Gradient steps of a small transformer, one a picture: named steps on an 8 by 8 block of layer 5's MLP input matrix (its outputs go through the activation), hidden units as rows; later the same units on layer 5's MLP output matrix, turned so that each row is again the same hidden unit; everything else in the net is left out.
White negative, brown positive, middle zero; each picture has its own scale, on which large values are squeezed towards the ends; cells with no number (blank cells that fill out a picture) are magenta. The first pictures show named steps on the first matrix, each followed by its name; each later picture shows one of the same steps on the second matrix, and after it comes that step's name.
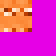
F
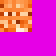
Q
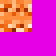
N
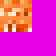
N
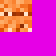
Q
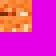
Q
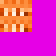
F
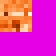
Q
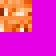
N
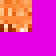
N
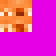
F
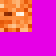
Q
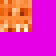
N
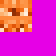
N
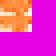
F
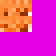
F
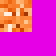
Q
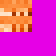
F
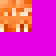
N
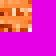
N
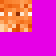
Q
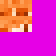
N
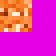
Q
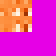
F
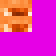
F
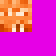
N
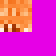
N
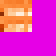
F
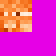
Q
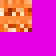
N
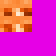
F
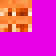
F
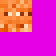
Q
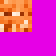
Q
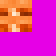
F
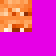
N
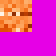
Q
